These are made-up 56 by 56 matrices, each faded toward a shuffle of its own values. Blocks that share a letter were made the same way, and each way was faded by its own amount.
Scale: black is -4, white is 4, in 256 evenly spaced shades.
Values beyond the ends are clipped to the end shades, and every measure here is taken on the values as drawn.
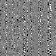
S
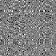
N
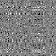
N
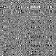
N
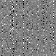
S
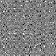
N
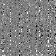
S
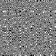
N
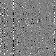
S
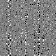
S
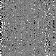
S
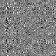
N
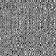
N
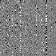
S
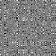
N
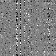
S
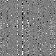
S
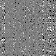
S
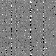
S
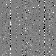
S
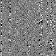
S
